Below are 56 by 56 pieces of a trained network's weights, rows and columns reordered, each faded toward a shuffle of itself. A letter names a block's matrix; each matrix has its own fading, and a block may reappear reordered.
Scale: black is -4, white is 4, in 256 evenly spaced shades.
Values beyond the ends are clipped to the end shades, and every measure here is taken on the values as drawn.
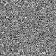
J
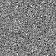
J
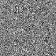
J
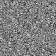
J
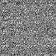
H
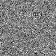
J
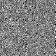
H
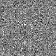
H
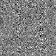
H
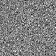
J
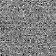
H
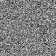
J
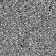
J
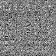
H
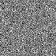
J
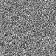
J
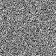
J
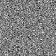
J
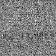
H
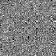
H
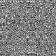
H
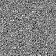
J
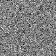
J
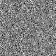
J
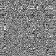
H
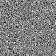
J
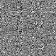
H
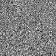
J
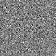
J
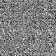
H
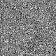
J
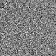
J
